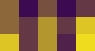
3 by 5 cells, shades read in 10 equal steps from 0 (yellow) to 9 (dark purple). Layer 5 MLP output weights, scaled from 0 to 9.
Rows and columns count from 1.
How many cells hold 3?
2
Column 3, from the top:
6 3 3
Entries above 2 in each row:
5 4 3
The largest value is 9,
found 2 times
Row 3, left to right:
1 7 3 8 0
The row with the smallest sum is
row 3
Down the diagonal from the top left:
5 7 3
